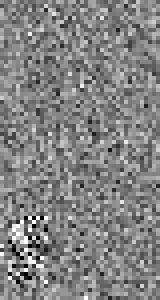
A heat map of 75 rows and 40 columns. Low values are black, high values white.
Roughest part: bottom left. Mirror symmetry: none. Odd patch: rougher, in the bottom left. Stripes: none. Grain: fine. Average level on the scale: 50%.
